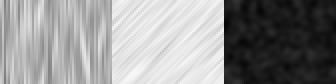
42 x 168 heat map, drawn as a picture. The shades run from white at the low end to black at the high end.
It is made of 1 by 3 panels. Panel 1,1: low, streaked downward. Panel 1,2: very low, slanting up to the right, faint in contrast. Panel 1,3: very high, blotchy, faint in contrast.
